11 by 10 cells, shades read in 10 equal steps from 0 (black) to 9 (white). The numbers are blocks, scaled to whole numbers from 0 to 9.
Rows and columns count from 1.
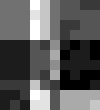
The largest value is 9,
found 4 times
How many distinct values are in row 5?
5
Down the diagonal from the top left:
4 4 4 9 2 6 1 1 0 6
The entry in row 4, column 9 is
3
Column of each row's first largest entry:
4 4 4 4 6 6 6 6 4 4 4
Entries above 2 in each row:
8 10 8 9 2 3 3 2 2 7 7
